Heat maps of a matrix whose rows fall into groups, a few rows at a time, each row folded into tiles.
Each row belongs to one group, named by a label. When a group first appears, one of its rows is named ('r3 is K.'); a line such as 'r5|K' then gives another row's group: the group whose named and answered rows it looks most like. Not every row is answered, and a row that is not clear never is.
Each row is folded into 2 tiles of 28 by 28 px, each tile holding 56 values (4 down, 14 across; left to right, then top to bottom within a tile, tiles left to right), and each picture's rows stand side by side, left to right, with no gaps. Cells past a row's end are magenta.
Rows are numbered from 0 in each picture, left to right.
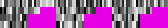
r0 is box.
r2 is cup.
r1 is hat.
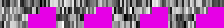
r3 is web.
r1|box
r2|cup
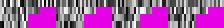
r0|hat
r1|web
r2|cup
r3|box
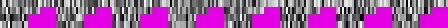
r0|box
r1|cup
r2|hat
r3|hat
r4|box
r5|box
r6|box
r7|cup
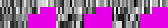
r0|box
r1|cup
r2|box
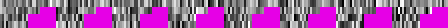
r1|box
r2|hat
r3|web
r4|box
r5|cup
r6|cup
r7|box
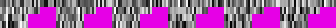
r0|web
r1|hat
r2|hat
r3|web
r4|hat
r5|box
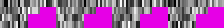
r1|hat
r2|cup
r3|cup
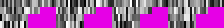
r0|cup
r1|cup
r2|web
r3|web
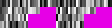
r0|web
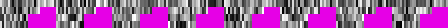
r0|box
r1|cup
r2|cup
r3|web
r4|box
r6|web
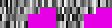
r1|box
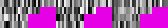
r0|cup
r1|box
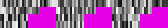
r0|hat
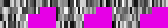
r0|web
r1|web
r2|hat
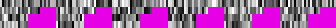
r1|web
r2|box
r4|web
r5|cup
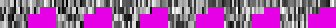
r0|box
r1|cup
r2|cup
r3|web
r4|cup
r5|hat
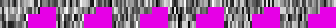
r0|web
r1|web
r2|hat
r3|box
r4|hat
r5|hat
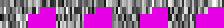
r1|hat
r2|box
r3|box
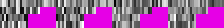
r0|box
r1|box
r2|hat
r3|web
